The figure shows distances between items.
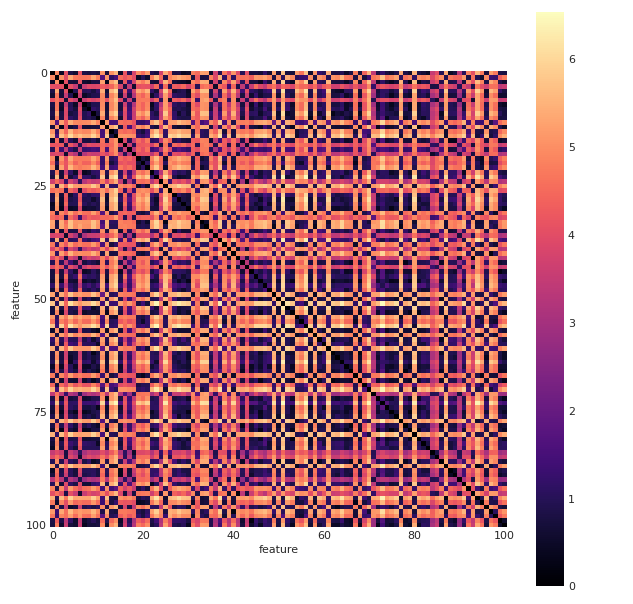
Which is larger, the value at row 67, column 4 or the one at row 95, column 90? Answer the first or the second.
the first
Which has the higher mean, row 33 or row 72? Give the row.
33
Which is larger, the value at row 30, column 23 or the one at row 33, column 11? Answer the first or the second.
the second
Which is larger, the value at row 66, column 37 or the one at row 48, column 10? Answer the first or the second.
the first
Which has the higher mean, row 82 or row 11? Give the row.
11
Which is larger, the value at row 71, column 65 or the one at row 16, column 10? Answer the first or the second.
the second
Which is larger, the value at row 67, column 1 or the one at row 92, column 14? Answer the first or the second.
the second
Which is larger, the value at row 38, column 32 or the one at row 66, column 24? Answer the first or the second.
the first
